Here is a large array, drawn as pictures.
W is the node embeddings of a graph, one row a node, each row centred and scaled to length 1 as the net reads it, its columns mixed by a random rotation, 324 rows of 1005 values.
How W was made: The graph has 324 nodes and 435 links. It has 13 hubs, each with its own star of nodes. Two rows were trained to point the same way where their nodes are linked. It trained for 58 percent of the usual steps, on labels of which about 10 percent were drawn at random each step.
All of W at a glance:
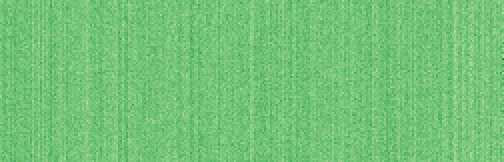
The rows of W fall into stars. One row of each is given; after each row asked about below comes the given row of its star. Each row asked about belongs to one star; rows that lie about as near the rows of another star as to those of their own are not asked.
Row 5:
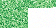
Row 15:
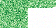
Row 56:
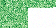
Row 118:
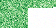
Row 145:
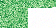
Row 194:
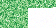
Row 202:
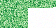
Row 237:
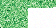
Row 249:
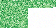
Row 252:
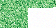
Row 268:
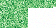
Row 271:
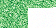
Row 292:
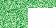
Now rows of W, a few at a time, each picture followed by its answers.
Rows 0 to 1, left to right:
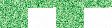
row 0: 268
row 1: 271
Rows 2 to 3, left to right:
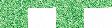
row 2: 252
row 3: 202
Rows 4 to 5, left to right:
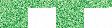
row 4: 5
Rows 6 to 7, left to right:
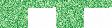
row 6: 252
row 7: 268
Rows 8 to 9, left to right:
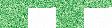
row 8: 145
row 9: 15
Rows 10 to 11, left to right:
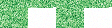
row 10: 249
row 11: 202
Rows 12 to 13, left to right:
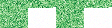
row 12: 292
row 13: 15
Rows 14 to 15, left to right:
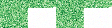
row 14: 237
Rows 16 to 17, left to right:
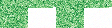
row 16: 194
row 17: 5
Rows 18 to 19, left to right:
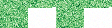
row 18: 56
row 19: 292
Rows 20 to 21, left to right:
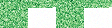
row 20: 292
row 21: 271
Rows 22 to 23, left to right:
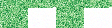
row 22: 237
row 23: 194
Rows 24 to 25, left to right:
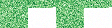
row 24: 194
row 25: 249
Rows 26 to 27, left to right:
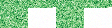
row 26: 249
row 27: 5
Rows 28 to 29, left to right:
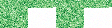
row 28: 5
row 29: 5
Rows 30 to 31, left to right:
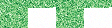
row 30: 292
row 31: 271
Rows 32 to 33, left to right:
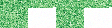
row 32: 15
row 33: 252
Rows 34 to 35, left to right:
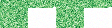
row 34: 15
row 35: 292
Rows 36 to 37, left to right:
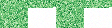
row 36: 118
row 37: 292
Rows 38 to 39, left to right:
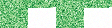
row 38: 5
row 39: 237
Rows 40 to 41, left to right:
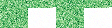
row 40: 202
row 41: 271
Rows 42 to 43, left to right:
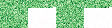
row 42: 56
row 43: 194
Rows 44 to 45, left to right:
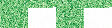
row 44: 56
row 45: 271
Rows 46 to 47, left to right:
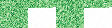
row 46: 271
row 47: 271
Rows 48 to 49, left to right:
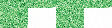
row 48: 292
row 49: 202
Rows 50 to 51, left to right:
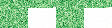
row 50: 15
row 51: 202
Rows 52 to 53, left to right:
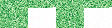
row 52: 5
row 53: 118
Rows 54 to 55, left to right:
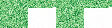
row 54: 249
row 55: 145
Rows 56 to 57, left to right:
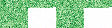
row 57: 249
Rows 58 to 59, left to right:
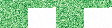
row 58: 249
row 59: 237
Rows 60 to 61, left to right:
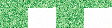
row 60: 292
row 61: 249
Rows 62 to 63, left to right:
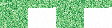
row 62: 268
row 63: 249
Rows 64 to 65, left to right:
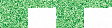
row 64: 249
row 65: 145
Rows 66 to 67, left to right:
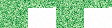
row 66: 194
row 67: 145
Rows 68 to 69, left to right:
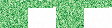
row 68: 252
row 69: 118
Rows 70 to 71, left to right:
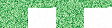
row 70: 145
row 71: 194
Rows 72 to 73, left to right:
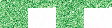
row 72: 15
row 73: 15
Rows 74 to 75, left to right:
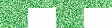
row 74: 237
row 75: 194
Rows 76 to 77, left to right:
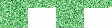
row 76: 271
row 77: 15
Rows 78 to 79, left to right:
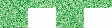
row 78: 15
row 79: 118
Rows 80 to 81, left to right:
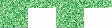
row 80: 15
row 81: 271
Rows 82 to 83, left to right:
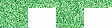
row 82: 145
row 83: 56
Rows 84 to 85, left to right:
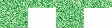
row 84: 249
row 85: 268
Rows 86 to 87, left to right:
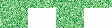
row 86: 237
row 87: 249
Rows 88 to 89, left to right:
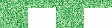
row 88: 118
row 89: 118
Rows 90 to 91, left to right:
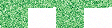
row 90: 292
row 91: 5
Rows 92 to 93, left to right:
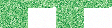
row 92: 292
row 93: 292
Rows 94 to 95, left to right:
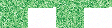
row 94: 268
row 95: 56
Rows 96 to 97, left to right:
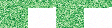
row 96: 271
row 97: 145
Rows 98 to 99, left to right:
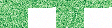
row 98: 202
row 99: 15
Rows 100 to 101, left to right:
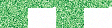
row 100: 237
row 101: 249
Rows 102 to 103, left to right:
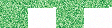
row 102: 145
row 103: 194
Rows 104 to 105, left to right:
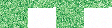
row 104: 292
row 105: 56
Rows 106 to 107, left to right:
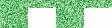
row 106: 252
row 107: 237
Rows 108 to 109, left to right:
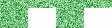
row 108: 202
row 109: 237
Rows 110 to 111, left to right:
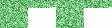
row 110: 56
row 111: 252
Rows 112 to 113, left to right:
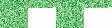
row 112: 292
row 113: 271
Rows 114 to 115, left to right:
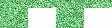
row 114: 145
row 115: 5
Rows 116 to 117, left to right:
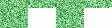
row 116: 268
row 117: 237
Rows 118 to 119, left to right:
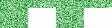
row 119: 237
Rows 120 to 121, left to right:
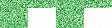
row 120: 268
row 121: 56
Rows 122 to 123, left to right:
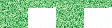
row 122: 292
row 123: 202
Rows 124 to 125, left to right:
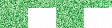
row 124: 5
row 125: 249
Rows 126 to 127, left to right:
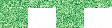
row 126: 15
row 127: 56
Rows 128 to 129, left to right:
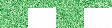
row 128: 118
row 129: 56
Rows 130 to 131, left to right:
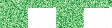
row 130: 268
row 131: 292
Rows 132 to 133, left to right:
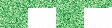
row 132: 194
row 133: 252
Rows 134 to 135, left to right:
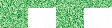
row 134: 268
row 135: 237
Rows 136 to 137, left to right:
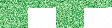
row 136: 118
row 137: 202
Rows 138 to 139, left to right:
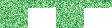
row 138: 56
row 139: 56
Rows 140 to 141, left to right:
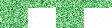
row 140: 271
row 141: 268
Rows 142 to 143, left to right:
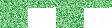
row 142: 268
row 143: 118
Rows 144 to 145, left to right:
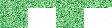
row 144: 292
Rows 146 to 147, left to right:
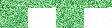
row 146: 145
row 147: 145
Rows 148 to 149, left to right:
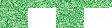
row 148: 15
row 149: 56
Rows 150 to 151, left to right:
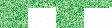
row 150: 202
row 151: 292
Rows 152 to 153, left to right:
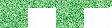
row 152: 292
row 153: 202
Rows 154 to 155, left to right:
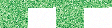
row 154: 292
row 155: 249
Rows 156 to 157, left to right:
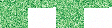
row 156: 237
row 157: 118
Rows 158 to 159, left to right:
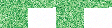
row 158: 249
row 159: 268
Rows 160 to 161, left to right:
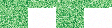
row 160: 249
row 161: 252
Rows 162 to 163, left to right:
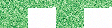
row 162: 15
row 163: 292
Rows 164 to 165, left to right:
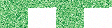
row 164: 5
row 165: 194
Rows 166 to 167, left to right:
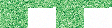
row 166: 292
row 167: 118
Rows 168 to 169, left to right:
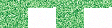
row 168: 194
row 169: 252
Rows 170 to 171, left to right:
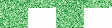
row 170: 292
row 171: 15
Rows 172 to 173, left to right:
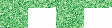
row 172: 292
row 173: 292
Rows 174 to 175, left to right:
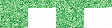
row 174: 56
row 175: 5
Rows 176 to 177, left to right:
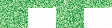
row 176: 249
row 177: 202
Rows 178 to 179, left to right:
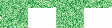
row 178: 145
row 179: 15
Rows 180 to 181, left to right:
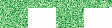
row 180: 249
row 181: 237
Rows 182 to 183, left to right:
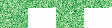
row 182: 118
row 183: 15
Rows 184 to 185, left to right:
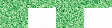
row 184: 15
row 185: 268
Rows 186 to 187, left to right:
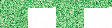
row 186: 252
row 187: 145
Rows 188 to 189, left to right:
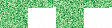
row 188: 249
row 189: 118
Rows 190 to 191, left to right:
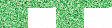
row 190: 202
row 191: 252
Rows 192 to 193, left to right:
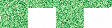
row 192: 249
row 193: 237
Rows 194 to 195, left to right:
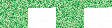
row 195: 5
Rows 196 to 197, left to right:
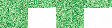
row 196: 5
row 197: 15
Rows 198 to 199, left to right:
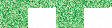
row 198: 15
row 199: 15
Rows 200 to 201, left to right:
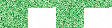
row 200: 249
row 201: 194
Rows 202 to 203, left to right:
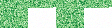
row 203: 252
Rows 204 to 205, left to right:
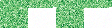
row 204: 15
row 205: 252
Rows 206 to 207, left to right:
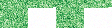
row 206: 118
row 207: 56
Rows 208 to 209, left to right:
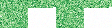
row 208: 118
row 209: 15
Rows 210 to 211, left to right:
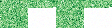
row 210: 237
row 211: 194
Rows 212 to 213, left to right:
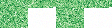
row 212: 268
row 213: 145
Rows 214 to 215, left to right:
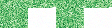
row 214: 202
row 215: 15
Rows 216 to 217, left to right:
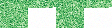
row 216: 145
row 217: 118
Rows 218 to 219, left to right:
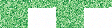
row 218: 249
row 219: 194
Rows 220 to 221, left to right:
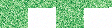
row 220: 268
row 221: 237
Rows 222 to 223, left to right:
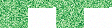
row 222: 194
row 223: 118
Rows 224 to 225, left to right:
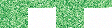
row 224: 5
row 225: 5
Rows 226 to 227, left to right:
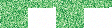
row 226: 249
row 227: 118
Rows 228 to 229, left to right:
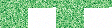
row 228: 202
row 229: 5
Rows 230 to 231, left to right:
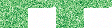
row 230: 5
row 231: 252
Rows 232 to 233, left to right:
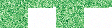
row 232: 292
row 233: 145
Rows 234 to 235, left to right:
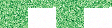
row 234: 249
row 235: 15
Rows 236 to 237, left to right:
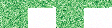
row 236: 271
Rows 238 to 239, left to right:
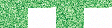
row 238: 5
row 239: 5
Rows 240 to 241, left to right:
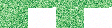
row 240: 145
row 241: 252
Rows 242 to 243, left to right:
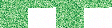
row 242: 237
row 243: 271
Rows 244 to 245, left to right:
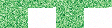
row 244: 252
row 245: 5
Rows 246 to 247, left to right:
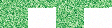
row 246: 194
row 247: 5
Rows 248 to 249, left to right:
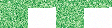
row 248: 202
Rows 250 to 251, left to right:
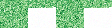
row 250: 271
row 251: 237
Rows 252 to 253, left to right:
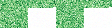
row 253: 194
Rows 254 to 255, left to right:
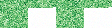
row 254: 118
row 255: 271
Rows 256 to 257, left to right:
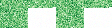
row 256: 268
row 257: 271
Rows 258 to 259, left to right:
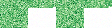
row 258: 15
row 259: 145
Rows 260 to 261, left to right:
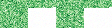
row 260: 271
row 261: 268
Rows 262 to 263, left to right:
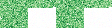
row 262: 145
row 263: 15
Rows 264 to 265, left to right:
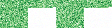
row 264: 56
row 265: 249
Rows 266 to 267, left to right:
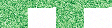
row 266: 118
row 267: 145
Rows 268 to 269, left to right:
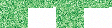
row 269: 252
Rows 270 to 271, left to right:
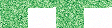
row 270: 237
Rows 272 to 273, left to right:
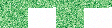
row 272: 271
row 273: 5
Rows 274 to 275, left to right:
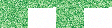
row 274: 118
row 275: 56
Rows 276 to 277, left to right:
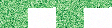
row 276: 252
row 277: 237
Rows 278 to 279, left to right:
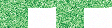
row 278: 202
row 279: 5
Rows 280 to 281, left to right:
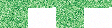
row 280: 194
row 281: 15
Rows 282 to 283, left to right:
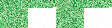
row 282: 252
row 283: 194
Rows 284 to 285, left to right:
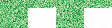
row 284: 5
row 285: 15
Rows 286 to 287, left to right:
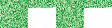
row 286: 249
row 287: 5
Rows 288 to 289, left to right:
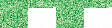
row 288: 118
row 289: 249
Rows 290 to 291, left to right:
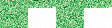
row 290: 56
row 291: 249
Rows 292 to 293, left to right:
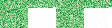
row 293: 252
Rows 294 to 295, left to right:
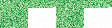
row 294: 202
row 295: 145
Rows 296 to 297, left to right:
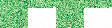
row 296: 252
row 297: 237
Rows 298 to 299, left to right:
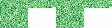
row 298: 145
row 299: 118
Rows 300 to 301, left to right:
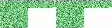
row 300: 268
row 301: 194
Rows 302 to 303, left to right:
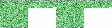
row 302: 145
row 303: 194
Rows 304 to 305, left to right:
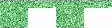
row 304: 292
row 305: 56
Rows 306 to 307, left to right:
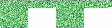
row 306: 292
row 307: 202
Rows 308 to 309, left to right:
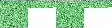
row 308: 252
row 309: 118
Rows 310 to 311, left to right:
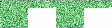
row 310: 237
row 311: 56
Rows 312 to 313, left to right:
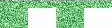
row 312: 56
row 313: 15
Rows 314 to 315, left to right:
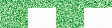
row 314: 249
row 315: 56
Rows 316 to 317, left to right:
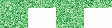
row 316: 292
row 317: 56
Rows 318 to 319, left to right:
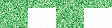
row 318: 5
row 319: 118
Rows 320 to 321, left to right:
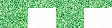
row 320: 292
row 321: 145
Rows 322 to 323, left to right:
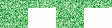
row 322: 56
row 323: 118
